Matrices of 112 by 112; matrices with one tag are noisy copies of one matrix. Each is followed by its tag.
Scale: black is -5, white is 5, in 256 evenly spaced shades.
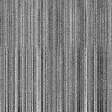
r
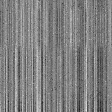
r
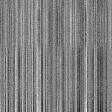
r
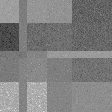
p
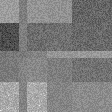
p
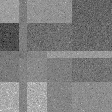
p
